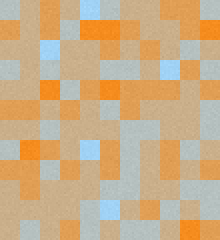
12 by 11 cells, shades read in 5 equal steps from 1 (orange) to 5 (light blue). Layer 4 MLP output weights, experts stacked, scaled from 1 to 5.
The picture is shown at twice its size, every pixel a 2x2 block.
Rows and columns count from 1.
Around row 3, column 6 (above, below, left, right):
1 4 3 3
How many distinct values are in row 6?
3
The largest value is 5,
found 5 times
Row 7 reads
3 3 4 3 3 3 4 4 3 3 4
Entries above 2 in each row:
8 4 9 10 4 7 11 7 5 10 10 8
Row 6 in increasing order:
2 2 2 2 3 3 3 3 3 4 4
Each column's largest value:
4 4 5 4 5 5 4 4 5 4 4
